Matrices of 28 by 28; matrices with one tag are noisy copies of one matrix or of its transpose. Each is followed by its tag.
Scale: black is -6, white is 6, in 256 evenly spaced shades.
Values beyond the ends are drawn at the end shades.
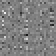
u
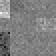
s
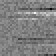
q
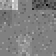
s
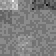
s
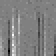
q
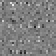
u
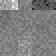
s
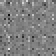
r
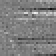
q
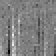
q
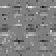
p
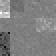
s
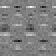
p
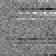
q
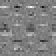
p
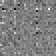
r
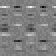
p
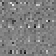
u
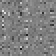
u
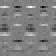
p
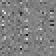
u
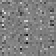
u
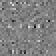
u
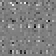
u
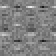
p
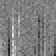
q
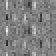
p
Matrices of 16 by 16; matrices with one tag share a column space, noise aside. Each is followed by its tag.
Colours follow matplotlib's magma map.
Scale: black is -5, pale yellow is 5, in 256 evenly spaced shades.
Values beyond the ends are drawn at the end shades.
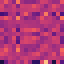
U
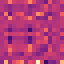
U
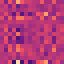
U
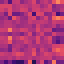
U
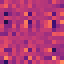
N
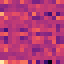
U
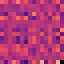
U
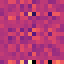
U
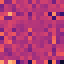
U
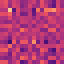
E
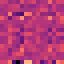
U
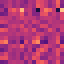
E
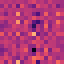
N
